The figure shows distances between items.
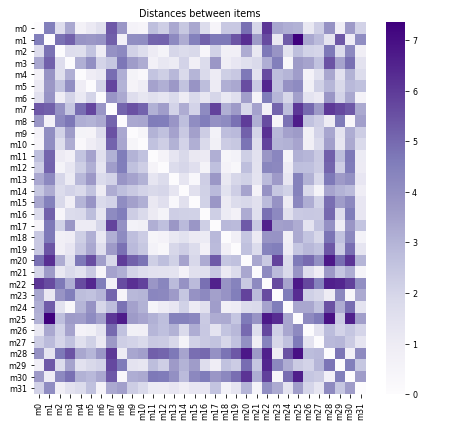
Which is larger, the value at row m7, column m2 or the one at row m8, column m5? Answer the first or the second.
the first
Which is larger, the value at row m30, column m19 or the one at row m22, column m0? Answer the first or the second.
the second
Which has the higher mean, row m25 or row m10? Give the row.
m25
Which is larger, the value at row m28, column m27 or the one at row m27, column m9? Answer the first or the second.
the first
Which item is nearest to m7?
m22
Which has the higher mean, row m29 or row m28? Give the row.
m28
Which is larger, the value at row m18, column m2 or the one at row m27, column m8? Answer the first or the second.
the second
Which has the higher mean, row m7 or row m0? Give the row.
m7
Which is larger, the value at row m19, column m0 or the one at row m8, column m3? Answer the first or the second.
the second
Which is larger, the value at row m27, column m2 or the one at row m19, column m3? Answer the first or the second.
the first
